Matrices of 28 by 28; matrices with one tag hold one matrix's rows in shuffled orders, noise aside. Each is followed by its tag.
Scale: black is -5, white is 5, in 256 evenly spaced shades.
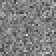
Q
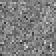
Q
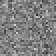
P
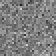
Q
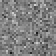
P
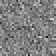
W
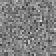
W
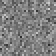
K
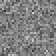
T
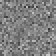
K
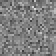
W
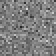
Q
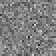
W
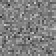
W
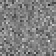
K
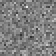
Q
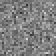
Q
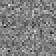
T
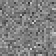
W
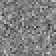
K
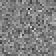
W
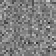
K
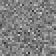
W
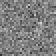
W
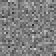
T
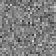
W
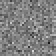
W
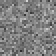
Q
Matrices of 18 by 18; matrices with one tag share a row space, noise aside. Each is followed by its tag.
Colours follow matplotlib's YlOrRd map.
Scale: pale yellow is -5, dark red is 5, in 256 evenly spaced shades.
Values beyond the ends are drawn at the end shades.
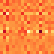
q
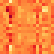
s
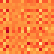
q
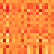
q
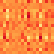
q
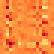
s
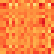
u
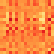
u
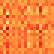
q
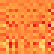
u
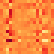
s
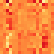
s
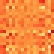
u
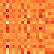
q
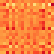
u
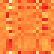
s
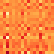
q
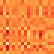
q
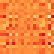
u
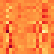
s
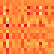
q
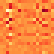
s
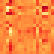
s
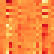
s
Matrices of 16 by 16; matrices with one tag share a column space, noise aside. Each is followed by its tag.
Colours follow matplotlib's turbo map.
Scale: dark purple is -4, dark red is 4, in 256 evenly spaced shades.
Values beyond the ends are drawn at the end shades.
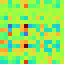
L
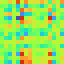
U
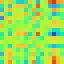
U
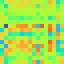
L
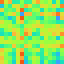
U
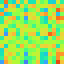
U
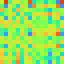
U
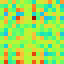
U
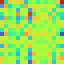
U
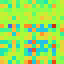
L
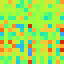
L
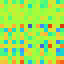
L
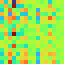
U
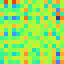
U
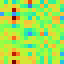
U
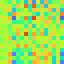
U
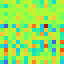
L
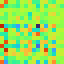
L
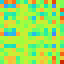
U
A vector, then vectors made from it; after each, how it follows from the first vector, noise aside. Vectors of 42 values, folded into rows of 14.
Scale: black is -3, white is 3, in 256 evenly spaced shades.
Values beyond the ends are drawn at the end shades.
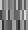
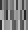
negated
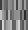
negated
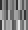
negated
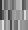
sign-scrambled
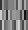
negated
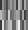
negated
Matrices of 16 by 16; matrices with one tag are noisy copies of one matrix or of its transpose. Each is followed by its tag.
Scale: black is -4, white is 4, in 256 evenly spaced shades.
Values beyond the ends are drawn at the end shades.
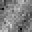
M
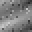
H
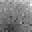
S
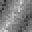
M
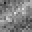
M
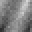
H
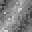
M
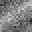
M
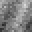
H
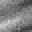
H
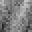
H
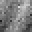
H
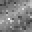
M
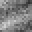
H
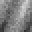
H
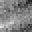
H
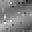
H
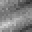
H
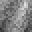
H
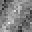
M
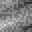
H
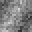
M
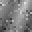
H
